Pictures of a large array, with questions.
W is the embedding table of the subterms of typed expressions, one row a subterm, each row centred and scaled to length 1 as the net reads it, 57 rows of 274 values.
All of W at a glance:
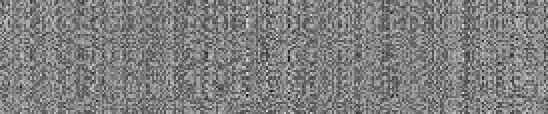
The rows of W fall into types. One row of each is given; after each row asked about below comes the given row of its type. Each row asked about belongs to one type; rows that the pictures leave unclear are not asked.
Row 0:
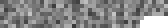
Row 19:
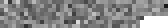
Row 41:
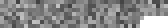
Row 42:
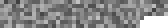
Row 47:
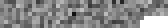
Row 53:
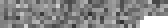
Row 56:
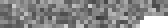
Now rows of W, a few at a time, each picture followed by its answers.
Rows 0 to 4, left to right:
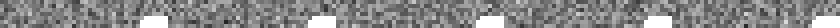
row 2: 42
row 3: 41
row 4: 0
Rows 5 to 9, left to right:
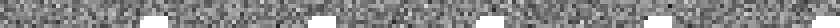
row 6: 47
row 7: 42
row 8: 19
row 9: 41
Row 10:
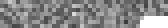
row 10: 41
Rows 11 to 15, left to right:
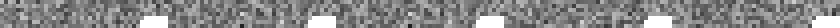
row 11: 41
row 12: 0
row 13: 0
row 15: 19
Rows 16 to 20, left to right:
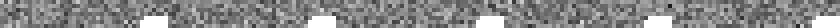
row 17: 56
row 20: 53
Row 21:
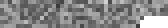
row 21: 19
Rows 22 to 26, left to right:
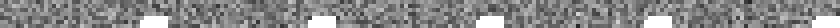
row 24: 42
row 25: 0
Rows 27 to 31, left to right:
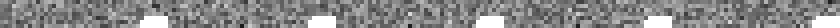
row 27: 56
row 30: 19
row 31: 53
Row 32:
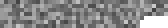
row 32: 42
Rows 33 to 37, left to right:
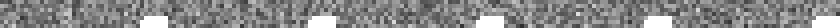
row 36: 41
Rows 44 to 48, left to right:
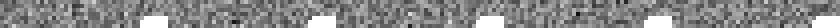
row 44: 0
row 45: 42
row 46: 0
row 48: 47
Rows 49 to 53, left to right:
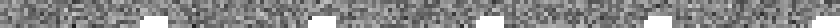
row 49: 19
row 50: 42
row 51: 53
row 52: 56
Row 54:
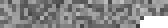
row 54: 19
